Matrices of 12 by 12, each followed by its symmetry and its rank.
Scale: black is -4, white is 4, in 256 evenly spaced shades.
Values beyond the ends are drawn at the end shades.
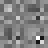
symmetric, rank two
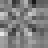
antisymmetric, rank two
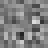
antisymmetric, rank two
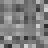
antisymmetric, rank two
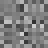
antisymmetric, rank two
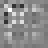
symmetric, rank two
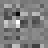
neither, rank two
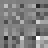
symmetric, rank two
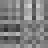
antisymmetric, rank two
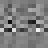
neither, rank two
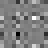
antisymmetric, rank two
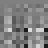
neither, rank two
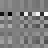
neither, rank one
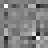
symmetric, rank two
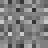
antisymmetric, rank two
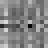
neither, rank two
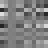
neither, rank one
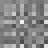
symmetric, rank two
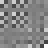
symmetric, rank two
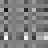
neither, rank one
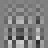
neither, rank one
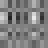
neither, rank one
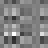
neither, rank one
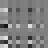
neither, rank one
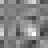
symmetric, rank two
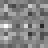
neither, rank two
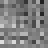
antisymmetric, rank two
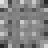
symmetric, rank two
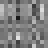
neither, rank two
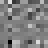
neither, rank two
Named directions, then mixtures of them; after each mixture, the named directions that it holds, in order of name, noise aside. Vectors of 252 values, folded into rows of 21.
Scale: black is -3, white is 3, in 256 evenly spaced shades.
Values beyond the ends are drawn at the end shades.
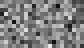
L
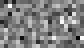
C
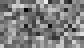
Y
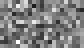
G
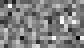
C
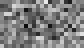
Y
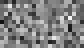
C, L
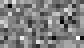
C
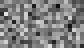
L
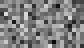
L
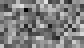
Y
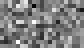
G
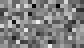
G, L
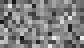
C, L
